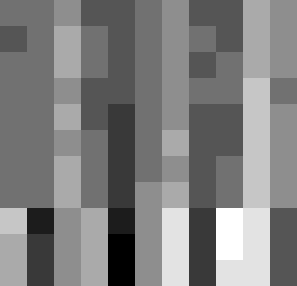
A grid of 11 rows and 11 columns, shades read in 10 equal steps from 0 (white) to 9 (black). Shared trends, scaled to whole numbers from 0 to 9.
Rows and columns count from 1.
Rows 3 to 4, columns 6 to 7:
5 4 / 5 4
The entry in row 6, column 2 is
5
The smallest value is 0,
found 2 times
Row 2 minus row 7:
1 0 0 0 -1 0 0 -1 1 1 0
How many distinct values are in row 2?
4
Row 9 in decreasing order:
8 8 7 6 4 4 3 2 1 1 0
